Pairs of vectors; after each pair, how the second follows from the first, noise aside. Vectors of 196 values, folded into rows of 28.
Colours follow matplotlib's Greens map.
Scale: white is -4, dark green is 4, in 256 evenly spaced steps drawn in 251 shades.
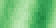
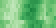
wrapped around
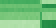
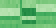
wrapped around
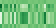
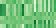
wrapped around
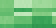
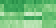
reversed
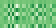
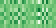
reversed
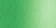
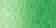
reversed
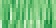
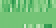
partly zeroed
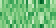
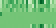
partly zeroed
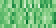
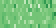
partly zeroed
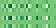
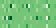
partly zeroed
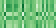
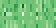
partly zeroed
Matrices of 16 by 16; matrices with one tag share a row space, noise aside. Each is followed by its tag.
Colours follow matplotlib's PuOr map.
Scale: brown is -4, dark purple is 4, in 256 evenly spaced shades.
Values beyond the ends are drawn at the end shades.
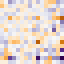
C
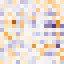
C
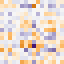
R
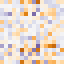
R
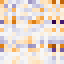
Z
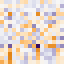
R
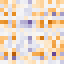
Z
